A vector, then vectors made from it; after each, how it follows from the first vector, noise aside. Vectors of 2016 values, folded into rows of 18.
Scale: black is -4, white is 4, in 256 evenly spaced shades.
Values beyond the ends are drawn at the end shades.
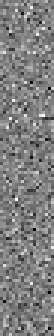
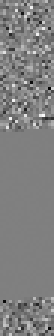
partly zeroed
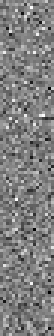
copied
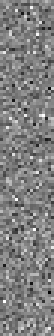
sign-scrambled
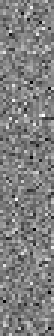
copied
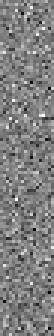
copied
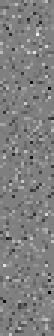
partly zeroed
